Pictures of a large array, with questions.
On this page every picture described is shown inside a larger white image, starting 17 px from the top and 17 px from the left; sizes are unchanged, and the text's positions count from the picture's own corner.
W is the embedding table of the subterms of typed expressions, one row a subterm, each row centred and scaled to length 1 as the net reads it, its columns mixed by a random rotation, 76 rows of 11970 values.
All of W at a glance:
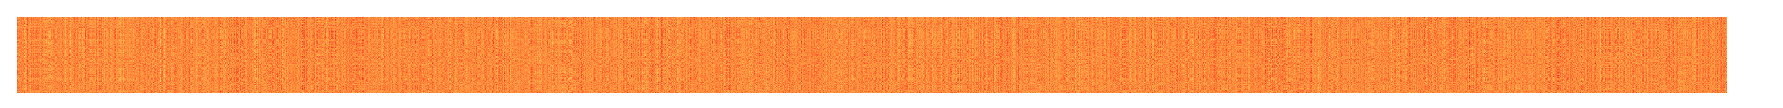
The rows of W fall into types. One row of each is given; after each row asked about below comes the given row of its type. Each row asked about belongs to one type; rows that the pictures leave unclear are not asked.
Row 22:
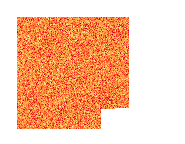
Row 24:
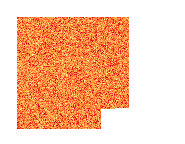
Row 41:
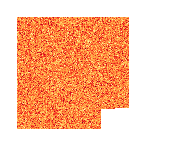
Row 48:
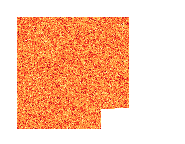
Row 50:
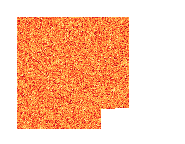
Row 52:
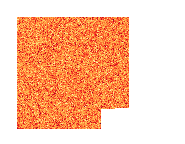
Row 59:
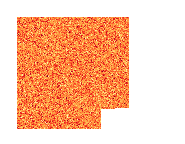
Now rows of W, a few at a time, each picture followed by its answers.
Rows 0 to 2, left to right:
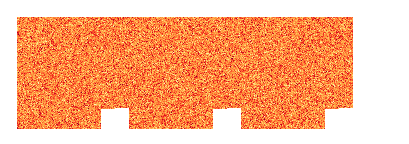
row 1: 59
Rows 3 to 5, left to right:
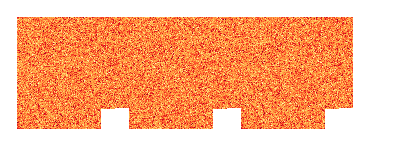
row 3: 24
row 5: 52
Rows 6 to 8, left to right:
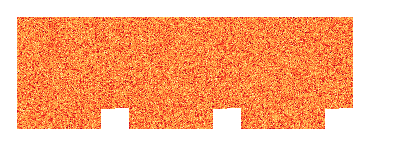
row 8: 24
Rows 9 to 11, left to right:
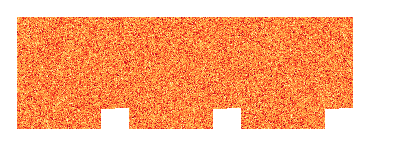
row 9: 52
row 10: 41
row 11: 59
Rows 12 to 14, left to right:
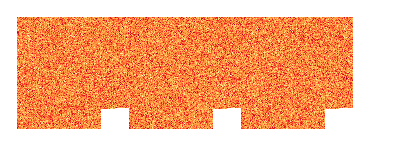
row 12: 48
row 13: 48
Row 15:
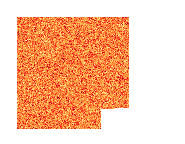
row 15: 48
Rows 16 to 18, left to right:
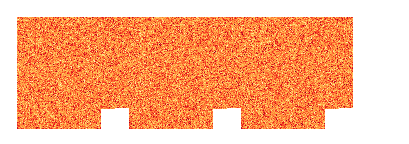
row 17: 24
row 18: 52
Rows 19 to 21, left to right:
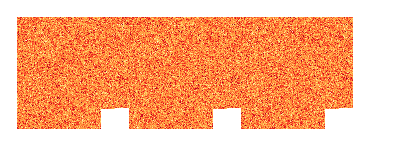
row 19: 48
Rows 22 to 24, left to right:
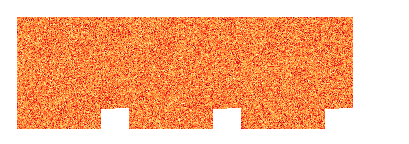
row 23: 52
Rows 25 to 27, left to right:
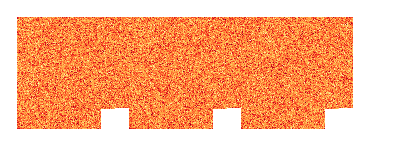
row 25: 24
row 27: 48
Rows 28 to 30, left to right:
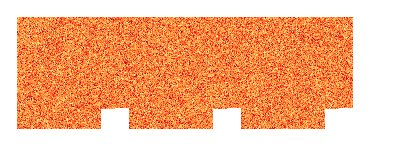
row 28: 52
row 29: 59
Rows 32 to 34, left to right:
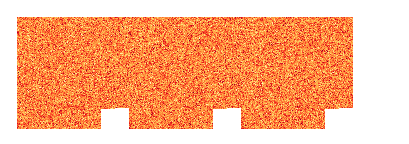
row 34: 24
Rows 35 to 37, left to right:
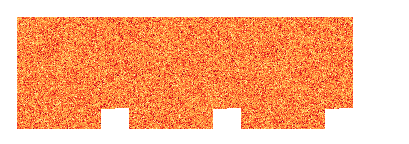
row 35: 52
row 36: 59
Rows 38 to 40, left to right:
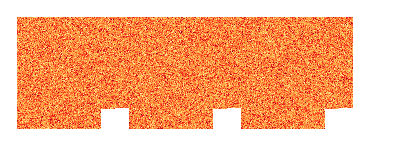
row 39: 24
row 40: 48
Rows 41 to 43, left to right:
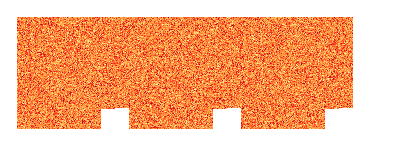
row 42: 22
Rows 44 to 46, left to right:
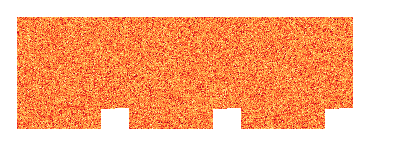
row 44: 48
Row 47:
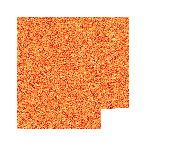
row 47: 50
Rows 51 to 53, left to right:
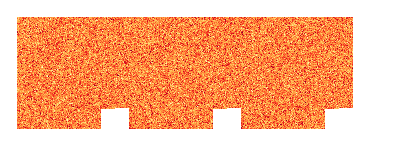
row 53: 48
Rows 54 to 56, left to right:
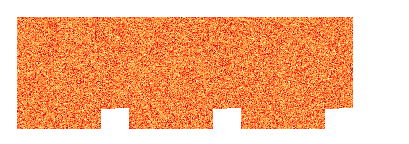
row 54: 50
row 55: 24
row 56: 41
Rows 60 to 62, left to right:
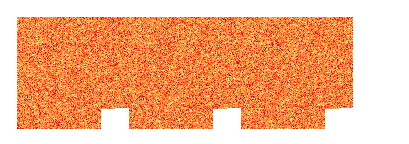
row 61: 52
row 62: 52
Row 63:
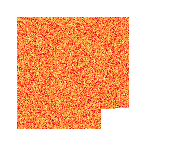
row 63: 41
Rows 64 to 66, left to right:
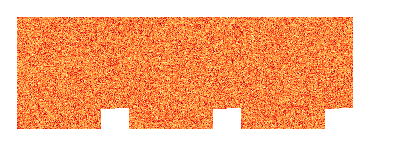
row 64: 24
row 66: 48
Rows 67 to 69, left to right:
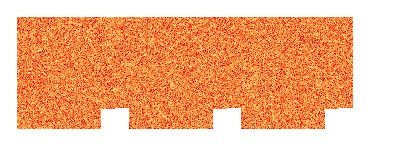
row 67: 50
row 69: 24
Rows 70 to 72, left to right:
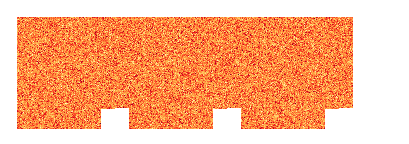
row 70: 50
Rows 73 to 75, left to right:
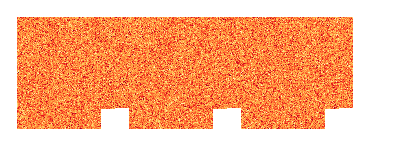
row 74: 52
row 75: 50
